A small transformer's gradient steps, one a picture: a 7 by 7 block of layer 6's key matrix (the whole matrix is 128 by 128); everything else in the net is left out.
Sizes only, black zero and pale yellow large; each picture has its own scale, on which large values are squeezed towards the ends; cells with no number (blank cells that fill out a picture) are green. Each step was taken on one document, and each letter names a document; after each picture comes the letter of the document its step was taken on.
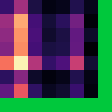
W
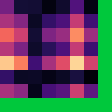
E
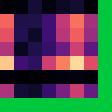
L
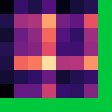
W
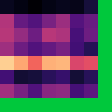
W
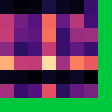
L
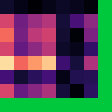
W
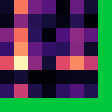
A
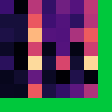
E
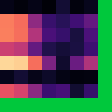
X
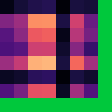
X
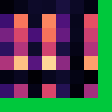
L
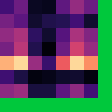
A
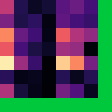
A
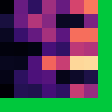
E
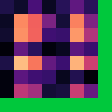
E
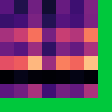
E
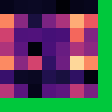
L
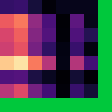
W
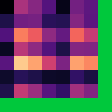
E
